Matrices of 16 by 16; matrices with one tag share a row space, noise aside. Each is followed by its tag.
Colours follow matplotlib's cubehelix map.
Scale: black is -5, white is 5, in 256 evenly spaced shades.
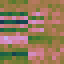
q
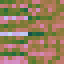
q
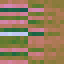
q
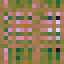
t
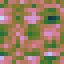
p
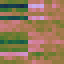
q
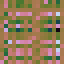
t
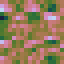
p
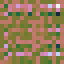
t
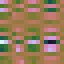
p
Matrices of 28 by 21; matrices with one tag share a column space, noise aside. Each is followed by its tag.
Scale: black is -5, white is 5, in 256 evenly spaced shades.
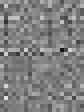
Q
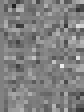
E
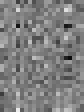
E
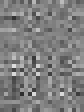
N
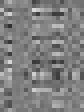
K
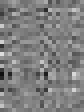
K
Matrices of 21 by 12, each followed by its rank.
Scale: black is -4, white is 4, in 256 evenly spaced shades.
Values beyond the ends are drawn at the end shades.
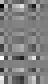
one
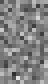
full rank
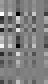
one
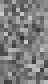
full rank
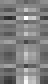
one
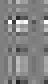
one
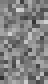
full rank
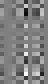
one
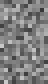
full rank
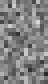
full rank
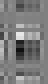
one
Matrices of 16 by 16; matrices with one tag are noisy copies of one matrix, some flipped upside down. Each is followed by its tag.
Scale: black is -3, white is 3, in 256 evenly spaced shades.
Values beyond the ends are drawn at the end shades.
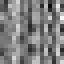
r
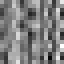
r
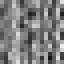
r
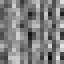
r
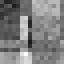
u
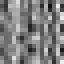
r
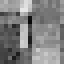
u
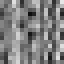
r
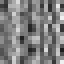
r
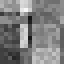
u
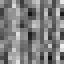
r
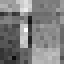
u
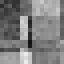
u
